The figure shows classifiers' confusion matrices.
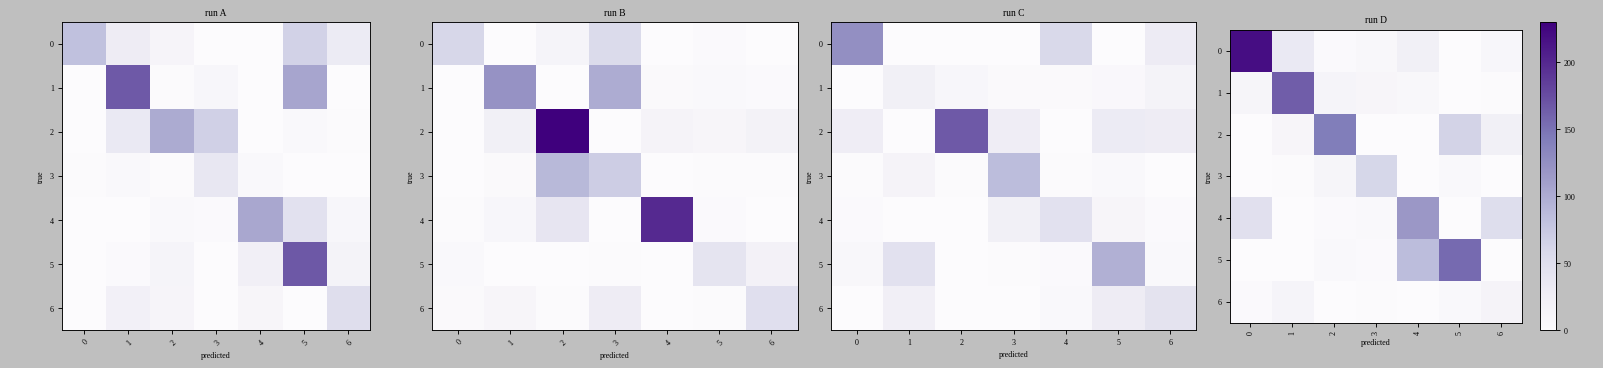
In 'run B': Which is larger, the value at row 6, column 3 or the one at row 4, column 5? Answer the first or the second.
the first
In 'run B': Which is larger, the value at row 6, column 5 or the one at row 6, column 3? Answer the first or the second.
the second
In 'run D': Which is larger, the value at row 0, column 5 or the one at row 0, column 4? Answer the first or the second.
the second
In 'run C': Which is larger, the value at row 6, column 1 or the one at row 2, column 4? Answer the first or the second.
the first
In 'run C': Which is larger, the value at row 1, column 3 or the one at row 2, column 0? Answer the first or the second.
the second
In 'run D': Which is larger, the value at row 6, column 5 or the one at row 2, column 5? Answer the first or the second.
the second
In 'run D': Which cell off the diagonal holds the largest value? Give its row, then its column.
5, 4
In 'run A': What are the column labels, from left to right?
0, 1, 2, 3, 4, 5, 6
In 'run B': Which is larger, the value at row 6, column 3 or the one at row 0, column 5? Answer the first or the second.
the first
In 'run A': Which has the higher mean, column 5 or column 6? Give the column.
5
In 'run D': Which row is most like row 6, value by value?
3
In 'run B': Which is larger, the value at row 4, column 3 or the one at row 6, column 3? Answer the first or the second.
the second
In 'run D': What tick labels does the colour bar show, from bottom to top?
0, 50, 100, 150, 200
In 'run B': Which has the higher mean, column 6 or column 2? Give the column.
2
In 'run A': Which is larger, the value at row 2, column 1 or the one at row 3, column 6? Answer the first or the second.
the first
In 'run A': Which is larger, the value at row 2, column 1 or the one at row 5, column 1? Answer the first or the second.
the first
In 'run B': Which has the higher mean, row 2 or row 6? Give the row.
2
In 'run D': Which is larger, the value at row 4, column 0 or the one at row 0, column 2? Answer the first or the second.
the first
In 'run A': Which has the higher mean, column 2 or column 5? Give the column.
5
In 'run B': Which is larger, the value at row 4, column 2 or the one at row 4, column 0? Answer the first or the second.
the first
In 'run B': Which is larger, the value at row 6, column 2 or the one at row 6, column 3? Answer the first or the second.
the second
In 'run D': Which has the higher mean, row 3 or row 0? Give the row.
0
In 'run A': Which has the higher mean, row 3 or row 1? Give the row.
1
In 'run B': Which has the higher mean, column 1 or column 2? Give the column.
2
